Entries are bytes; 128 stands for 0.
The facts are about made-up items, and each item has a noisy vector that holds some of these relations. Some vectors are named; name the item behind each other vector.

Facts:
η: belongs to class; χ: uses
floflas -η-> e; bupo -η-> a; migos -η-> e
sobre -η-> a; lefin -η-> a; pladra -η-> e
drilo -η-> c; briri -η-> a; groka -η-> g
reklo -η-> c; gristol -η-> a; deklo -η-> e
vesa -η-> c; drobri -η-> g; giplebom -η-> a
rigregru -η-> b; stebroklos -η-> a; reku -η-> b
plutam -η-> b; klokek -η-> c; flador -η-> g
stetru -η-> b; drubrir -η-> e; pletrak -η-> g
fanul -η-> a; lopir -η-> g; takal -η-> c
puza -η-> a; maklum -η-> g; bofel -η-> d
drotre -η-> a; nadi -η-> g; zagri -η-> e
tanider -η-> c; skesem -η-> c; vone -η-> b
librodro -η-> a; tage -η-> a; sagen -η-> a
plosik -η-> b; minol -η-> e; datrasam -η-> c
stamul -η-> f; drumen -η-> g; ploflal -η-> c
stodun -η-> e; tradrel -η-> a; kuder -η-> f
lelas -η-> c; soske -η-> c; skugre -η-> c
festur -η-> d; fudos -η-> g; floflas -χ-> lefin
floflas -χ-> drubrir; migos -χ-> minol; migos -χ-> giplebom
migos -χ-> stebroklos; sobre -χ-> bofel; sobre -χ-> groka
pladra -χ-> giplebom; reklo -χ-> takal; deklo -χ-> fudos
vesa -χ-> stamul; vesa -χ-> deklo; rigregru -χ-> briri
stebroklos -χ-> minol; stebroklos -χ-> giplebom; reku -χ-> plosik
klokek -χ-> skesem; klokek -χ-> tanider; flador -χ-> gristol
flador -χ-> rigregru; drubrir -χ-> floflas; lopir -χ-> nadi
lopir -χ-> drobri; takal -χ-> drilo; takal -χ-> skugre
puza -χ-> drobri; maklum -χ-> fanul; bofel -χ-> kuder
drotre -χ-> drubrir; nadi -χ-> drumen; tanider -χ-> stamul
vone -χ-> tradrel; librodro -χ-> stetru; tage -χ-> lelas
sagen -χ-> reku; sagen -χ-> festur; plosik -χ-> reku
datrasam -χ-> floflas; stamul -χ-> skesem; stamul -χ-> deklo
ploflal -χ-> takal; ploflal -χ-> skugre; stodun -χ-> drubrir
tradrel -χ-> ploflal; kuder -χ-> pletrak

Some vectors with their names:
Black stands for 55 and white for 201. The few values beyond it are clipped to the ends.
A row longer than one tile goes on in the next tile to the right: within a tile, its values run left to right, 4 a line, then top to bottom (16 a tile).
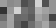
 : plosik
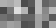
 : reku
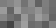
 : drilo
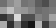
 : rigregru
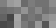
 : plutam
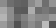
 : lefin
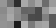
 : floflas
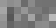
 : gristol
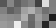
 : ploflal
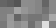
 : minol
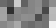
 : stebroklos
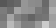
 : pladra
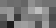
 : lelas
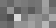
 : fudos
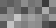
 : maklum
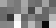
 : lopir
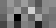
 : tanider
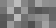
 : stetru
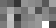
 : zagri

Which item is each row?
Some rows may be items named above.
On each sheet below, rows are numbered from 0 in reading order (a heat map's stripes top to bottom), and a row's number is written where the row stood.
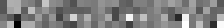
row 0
stamul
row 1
pletrak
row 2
pletrak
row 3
lopir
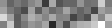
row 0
fanul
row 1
deklo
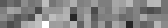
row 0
deklo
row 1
sobre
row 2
librodro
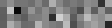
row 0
vone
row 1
fanul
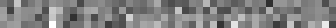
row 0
stebroklos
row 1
tage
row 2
fudos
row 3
groka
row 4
maklum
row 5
festur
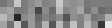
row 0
sobre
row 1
puza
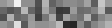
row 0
bofel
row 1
kuder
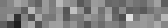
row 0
vesa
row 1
sagen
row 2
fudos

